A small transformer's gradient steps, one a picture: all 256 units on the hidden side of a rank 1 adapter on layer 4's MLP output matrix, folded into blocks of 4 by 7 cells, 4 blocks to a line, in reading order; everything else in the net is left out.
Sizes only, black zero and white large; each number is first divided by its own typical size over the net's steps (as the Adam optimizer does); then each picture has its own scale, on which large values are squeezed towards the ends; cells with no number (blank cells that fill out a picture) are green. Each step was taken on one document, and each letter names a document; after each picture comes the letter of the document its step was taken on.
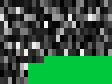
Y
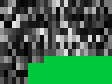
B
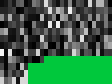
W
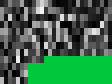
W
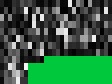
W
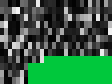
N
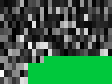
Y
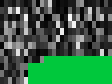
Y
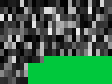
W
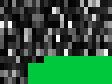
N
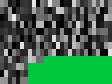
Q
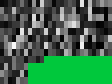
Y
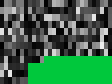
B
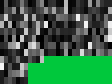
N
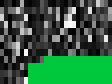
Y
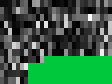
N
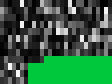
W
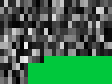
B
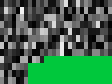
B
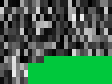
W
